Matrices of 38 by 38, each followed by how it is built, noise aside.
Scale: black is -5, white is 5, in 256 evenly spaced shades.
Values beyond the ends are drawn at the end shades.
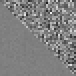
upper triangular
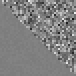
upper triangular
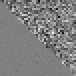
upper triangular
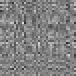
low rank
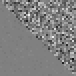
upper triangular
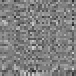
low rank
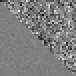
upper triangular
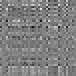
low rank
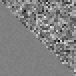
upper triangular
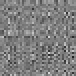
low rank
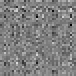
low rank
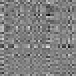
low rank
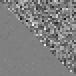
upper triangular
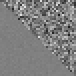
upper triangular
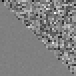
upper triangular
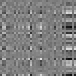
low rank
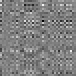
low rank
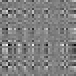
low rank
